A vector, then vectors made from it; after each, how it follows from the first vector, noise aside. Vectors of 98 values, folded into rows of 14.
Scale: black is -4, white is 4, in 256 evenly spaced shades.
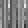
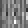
wrapped around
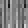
negated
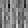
negated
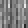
copied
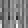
wrapped around
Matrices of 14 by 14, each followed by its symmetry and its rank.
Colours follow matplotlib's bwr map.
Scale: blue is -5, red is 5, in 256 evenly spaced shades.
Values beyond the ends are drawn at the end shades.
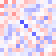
symmetric, full rank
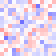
symmetric, full rank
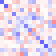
symmetric, full rank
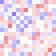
symmetric, full rank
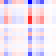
neither, rank one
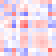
symmetric, rank two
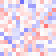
neither, full rank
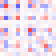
symmetric, rank three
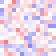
neither, full rank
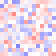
neither, full rank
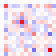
symmetric, rank three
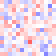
neither, full rank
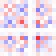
symmetric, rank two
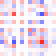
symmetric, rank two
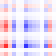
neither, rank one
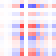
neither, rank one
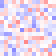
neither, full rank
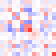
symmetric, rank three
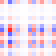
neither, rank one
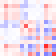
symmetric, rank three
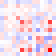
symmetric, rank three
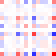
symmetric, rank two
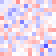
symmetric, full rank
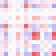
symmetric, rank two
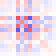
symmetric, rank two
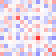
symmetric, rank three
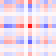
neither, rank one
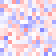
neither, full rank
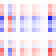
neither, rank one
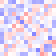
symmetric, full rank
